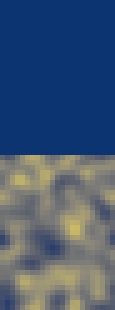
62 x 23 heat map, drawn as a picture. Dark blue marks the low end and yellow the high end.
The table splits into 2 rows of 1 panel. Panel 1,1: very low, flat. Panel 2,1: middling, blotchy, strong in contrast.
